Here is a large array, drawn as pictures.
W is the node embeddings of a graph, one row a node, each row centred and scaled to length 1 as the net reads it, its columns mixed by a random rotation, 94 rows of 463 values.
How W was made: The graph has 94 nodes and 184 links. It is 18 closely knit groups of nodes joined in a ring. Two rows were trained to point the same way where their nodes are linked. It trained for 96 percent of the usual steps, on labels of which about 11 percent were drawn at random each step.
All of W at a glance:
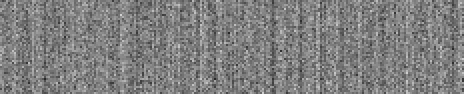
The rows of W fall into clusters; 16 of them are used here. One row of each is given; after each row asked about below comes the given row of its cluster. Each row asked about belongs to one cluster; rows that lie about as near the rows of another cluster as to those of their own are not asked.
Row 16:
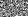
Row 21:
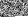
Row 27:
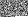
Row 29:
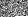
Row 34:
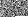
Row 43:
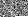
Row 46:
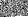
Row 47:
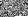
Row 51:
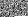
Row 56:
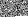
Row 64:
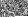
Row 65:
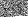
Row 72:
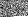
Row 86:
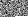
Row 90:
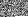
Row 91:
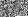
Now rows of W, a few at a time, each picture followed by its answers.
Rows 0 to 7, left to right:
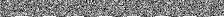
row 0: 27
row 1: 90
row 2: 46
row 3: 90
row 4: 46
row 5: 65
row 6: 46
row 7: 56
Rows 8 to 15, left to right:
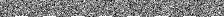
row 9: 51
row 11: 16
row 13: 91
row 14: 34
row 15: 29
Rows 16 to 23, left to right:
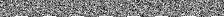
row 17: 47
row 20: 27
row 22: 72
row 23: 86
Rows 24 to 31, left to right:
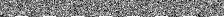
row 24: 21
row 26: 43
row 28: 64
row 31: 21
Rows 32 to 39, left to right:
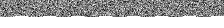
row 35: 27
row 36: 65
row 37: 86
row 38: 16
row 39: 86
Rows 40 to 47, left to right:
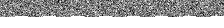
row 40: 64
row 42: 90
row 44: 34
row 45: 46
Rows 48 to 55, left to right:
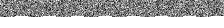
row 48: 46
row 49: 21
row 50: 91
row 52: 47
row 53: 56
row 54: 43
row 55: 65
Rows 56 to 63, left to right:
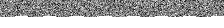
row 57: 47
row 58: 72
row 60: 90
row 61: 51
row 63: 46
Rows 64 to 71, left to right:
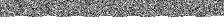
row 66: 64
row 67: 29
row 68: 34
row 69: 43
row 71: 51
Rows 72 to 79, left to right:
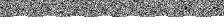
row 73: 91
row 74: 64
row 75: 72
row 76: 21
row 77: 51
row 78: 34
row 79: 34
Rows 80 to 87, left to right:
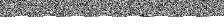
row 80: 43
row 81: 47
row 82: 47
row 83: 47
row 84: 56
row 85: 21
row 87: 72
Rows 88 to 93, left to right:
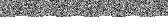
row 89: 29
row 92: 72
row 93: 34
